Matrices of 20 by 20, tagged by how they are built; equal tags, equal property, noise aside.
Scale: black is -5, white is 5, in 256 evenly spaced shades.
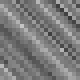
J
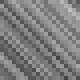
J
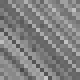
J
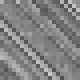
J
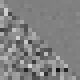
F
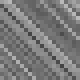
J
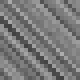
J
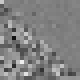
F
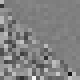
F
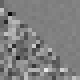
F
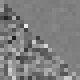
F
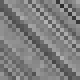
J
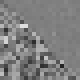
F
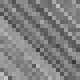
J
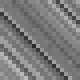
J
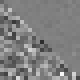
F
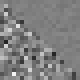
F
